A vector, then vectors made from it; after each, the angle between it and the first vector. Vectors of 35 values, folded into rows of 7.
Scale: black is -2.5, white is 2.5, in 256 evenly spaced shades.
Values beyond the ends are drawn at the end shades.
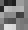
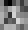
partly aligned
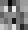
partly aligned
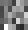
partly aligned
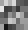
nearly opposite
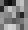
nearly parallel
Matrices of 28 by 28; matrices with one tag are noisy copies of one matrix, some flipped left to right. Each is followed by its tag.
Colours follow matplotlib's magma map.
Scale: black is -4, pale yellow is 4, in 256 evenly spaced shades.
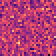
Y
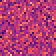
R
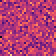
R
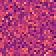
R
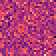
R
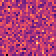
Y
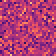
R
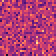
Y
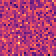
Y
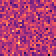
Y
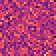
R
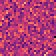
R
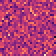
R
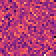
R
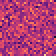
R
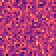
Y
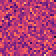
R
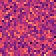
R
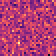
Y
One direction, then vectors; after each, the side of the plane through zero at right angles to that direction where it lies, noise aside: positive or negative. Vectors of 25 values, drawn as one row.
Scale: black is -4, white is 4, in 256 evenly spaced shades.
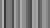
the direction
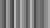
positive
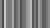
negative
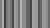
positive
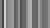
negative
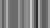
negative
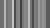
negative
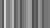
negative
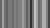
positive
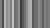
negative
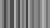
positive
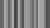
negative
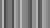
positive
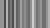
positive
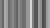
negative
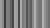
positive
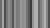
positive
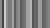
negative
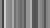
negative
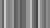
negative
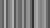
negative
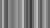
positive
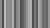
negative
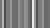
positive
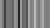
positive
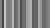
negative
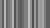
negative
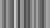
positive
